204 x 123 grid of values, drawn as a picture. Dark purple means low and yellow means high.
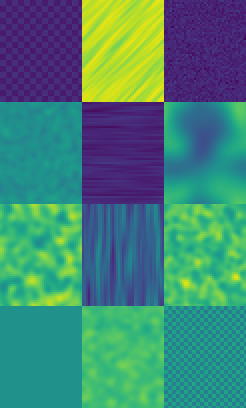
The table splits into 4 rows of 3 panels. Panel 1,1: very low, checkered, faint in contrast. Panel 1,2: very high, slanting up to the right, faint in contrast. Panel 1,3: very low, fine-grained, faint in contrast. Panel 2,1: middling, blotchy, faint in contrast. Panel 2,2: very low, streaked across, faint in contrast. Panel 2,3: middling, smooth, strong in contrast. Panel 3,1: high, blotchy. Panel 3,2: low, streaked downward. Panel 3,3: high, blotchy. Panel 4,1: middling, flat. Panel 4,2: high, blotchy, faint in contrast. Panel 4,3: middling, checkered.
